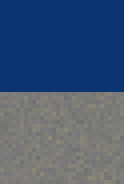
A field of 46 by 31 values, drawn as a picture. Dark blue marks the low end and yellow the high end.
It is made of 2 by 1 panels. Panel 1,1: very low, flat. Panel 2,1: middling, fine-grained, faint in contrast.
